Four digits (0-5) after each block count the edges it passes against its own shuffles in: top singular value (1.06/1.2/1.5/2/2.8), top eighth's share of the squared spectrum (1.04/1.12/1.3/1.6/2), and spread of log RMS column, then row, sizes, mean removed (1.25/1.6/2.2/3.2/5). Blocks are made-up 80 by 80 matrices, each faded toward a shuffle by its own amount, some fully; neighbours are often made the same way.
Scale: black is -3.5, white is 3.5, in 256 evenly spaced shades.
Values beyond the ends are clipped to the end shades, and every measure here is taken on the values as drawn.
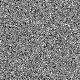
0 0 0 0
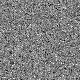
0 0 0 0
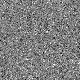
0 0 0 0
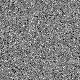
0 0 0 0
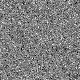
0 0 0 0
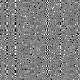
5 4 3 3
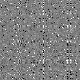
4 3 2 1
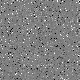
2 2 0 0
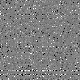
4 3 1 2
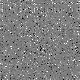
3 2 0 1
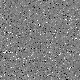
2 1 0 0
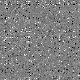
3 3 2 2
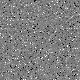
1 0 0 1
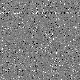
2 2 2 1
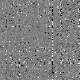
3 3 2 1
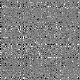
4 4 3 3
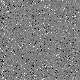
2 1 1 0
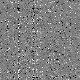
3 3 2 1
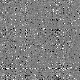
3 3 2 2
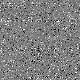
1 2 1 2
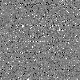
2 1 0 1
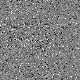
1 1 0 2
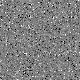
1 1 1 1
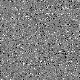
1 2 1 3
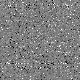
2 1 0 1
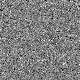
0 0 0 1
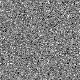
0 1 0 2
